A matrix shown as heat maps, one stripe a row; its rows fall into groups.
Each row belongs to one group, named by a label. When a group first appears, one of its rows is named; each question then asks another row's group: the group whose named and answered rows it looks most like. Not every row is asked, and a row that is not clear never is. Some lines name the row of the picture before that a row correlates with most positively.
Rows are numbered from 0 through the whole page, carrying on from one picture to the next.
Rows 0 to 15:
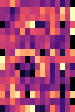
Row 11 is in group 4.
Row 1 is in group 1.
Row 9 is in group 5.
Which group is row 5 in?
4
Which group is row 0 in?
4
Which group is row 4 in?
1
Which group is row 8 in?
5
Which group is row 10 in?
5
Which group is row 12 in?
4
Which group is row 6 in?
4
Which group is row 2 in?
1
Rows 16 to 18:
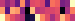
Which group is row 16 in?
1
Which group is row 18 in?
5
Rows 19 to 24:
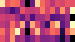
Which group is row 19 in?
5
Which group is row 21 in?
4
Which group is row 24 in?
4
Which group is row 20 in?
1
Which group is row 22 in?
1
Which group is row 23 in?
5
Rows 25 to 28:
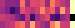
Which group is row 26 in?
1
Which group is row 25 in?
1
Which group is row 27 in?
4
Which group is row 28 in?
1
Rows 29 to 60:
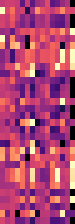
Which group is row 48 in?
4
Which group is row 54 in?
1
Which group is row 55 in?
1
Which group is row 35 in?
5
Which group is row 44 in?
4
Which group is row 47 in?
4
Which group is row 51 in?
5
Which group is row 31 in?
4
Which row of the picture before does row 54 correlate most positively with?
28
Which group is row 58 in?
4
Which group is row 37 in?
1
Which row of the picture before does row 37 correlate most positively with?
26
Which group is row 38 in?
1
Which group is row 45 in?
4
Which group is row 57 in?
1
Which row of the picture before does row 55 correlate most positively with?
28
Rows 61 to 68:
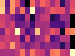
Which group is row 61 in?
5
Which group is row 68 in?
1
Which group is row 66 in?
4
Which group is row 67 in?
4
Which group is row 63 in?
4
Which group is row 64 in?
4
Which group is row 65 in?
5
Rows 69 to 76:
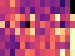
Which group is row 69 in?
4
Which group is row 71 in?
1
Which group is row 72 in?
5
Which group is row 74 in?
1
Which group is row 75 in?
1
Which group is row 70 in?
4
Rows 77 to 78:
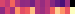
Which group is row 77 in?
4
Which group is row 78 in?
1
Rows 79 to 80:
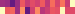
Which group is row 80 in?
5
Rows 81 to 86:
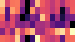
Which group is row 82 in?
5
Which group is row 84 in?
4
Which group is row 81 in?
5
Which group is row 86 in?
5
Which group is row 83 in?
5
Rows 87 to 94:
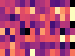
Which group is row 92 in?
1
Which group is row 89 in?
1
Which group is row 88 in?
1
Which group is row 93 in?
4
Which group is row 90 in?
4
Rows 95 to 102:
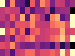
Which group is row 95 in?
5
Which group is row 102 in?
1
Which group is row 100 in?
1
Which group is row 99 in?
5
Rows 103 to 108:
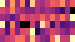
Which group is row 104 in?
4
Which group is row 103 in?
5
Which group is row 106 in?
5
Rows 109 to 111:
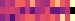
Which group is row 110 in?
4
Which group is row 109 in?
1
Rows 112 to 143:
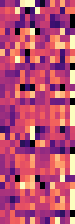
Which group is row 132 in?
5
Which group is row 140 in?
1
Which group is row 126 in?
4
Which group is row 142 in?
4
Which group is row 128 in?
1
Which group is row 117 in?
1
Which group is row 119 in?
5
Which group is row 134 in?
1
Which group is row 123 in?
1
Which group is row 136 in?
1
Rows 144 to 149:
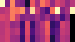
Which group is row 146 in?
4
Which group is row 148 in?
4
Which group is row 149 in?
4
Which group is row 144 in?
5
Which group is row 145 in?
1
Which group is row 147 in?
4
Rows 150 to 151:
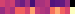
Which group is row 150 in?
4
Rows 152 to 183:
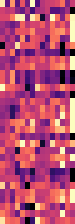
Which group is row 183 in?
5
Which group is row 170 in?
1
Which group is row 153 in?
4
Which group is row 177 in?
4
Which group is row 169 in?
1
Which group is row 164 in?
5
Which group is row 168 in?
1
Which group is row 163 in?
4
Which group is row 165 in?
4
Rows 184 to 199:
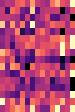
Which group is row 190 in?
1
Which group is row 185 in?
5
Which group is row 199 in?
1
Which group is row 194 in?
1
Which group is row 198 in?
5
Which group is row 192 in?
4
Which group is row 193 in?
5
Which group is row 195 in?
4
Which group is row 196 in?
4
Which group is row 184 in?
1
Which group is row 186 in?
4
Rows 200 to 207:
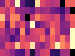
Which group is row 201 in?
4
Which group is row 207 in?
4
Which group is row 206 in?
1
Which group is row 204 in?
1
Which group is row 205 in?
1
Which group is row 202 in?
5
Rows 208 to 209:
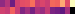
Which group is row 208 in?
1
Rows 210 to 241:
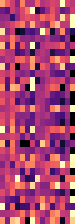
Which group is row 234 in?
4
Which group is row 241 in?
5
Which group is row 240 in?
1
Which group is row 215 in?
4
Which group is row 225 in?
1
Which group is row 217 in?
4
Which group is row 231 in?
4
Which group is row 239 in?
5
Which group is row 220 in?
4
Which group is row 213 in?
1
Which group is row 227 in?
4
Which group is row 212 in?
1
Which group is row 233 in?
1
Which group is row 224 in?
4
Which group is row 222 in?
5
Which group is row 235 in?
5
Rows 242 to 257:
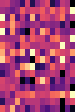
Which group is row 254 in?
4
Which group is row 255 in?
1
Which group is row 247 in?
1
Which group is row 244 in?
5
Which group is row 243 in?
1
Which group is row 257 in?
4
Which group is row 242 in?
4
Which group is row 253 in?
5
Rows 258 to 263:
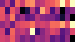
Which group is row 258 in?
1
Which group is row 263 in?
4
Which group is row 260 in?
4
